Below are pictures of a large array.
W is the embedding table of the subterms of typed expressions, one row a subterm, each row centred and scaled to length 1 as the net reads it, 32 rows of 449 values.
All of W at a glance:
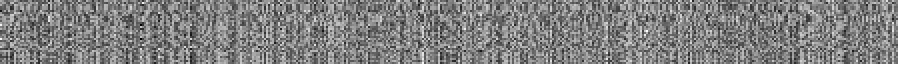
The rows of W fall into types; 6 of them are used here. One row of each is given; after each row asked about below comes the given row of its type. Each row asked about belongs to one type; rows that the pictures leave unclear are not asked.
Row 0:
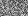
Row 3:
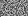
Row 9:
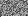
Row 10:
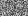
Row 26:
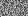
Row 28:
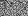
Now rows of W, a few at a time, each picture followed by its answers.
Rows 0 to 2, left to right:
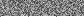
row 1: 9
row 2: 3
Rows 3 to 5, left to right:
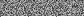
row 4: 3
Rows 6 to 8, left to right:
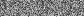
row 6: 28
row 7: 0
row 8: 10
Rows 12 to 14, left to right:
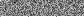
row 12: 10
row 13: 26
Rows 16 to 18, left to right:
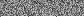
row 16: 3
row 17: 9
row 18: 26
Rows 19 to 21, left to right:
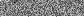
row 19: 10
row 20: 3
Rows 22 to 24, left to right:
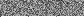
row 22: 9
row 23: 0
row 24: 28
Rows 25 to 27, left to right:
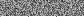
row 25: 10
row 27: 26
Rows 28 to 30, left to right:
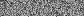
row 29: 26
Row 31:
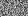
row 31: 26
